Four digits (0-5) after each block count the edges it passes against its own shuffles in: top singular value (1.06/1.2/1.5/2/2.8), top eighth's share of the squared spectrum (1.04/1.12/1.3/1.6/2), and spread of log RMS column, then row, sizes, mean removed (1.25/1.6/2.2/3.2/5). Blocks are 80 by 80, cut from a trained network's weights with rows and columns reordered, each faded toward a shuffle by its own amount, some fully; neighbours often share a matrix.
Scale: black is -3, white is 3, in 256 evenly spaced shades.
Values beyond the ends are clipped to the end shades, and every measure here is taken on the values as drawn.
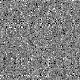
3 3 1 2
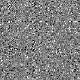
3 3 2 2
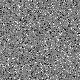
0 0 0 0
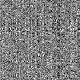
4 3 1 2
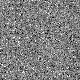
0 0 0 0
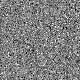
0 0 0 0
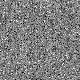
1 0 0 0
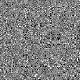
4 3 2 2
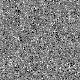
3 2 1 1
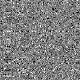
3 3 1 2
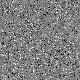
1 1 0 0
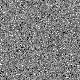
2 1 0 0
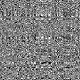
4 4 2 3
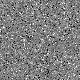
1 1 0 0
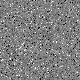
0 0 0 0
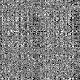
4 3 1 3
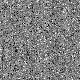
2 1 0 0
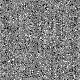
2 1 0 0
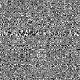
3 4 1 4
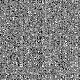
3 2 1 1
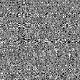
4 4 2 3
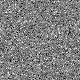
2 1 0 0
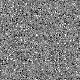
3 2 1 1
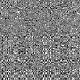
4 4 2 3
